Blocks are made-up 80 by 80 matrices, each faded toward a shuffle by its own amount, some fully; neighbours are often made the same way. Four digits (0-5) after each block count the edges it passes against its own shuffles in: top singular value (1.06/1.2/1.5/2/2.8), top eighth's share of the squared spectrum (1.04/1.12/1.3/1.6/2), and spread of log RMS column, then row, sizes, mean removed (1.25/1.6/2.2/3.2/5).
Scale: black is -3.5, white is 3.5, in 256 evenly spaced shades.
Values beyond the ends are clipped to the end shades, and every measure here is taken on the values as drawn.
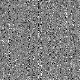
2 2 3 0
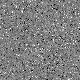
0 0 0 0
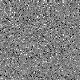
3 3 1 1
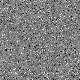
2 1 0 0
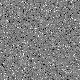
1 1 0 0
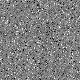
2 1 0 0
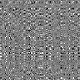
5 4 3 3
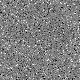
0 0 0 0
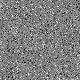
0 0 0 0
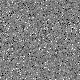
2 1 0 0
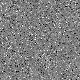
1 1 0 0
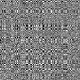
5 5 3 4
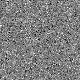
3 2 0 0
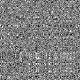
4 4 2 2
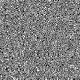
3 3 1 1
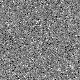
0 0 0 0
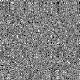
4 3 2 2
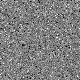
1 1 0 0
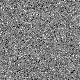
1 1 0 0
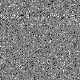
1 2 0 2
